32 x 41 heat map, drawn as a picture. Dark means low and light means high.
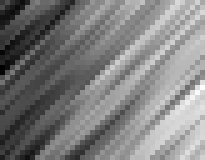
The field climbs toward the right. Overall the values sit about 50% of the way up the scale. No lone cell stands out from its neighbours. No row or column stands out. Streaks slant up to the right.
